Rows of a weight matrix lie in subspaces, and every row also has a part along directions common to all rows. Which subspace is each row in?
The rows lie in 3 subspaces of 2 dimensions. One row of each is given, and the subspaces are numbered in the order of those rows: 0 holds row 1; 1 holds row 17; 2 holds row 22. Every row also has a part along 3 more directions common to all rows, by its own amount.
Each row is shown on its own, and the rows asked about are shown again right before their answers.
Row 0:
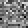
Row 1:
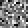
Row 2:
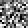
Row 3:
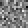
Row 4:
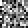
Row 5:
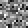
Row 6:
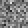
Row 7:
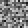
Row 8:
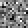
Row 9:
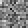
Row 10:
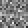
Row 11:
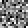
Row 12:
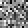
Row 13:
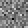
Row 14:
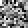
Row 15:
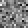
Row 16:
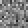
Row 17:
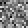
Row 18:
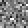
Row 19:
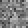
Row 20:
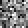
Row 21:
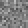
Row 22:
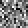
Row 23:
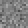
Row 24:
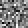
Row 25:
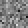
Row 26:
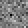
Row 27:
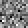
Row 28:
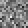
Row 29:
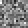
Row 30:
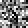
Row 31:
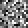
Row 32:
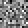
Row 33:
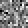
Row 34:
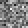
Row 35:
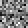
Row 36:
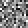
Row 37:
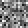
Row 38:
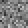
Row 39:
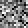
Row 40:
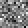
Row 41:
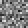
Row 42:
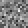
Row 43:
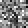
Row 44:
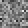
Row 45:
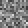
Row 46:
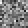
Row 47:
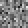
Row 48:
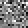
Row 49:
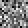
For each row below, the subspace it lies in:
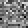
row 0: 0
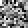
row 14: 2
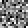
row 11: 1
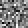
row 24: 1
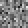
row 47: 2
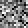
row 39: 0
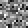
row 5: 1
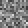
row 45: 1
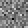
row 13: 2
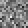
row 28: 1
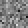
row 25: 1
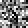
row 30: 0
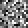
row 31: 0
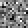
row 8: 0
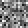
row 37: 2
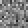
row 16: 2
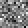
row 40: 0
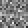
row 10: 1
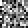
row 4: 2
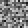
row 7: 2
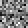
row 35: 1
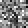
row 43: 0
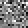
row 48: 0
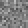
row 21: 2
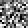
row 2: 1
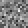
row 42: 1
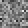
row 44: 2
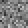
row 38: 1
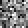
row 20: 0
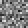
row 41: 1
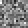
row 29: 2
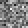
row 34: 1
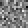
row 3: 2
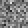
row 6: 1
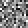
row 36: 2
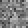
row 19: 0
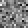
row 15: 1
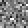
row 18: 1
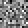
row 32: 0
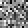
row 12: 2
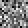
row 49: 2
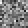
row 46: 2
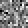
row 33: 2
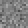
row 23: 1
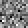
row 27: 1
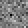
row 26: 0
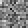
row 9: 0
